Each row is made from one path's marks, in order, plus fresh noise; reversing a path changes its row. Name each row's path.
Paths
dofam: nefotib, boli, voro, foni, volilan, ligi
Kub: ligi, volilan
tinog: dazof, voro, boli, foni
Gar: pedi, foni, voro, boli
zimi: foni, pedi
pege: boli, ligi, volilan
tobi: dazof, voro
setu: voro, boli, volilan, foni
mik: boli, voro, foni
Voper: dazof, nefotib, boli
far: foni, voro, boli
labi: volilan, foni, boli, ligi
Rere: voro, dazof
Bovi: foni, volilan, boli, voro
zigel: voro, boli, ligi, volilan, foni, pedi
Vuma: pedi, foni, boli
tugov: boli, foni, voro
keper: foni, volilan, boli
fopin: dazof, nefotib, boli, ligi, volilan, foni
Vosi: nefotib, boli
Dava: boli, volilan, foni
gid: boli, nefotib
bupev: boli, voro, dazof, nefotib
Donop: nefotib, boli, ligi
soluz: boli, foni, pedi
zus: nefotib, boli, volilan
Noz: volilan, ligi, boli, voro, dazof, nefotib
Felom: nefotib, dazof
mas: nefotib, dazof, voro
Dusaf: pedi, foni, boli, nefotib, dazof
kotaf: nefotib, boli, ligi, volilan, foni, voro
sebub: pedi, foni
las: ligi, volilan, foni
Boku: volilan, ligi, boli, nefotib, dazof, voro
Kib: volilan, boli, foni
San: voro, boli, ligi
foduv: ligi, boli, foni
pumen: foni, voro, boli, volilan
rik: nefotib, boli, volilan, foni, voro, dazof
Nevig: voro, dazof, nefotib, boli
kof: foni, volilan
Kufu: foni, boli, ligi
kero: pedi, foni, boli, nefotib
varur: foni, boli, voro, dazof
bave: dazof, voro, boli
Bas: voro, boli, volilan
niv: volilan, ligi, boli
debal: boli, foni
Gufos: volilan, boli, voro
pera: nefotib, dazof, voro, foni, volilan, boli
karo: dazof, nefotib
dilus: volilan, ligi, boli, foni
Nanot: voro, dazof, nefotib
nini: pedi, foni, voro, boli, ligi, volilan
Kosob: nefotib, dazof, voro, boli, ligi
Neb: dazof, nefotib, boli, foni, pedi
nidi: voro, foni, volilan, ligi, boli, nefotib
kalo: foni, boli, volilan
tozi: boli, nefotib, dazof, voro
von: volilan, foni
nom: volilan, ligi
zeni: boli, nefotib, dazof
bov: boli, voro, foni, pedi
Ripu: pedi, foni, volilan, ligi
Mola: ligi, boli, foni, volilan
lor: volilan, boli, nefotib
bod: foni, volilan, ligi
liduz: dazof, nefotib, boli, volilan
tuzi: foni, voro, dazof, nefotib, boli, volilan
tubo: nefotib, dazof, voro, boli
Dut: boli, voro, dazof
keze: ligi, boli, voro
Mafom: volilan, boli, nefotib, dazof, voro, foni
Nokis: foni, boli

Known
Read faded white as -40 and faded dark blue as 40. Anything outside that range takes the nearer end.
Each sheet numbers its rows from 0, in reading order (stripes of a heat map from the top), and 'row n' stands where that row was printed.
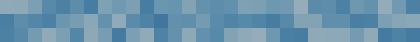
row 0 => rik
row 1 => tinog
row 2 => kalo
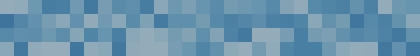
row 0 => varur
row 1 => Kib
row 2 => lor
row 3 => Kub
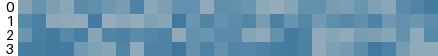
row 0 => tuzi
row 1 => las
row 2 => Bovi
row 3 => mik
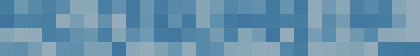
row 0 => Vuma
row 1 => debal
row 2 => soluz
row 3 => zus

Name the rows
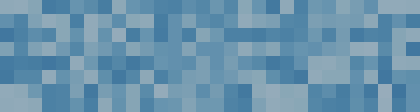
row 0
bov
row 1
Mola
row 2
foduv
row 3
nini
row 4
far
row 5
keper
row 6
bupev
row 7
Dusaf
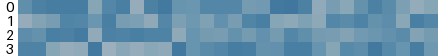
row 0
tugov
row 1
Noz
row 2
tubo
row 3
von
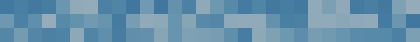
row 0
Nokis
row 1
Bas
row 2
Nevig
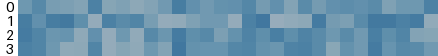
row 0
fopin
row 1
gid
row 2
dilus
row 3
Dava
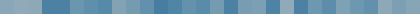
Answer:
Neb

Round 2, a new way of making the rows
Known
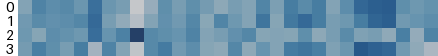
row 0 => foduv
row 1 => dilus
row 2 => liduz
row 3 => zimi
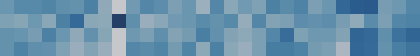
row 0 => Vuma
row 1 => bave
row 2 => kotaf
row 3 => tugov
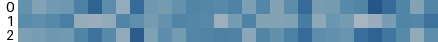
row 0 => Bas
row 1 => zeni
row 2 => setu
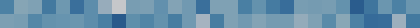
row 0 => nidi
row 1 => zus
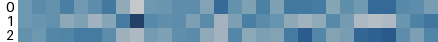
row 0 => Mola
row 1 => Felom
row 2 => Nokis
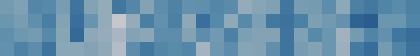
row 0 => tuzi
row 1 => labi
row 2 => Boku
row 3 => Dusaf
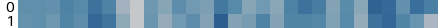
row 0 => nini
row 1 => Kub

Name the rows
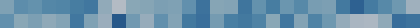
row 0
las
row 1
Rere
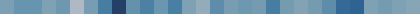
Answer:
Neb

